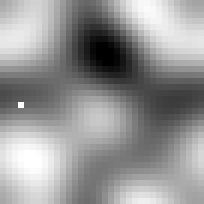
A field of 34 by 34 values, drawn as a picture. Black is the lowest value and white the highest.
The top middle is the ninth with the lowest average. One lone cell stands out, far higher than its neighbours. The bottom left is the ninth with the highest average. The top middle is the roughest part.
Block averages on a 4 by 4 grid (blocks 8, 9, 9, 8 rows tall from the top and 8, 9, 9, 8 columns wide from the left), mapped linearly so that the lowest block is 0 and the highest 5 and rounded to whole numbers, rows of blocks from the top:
5135 / 2102 / 4322 / 5333
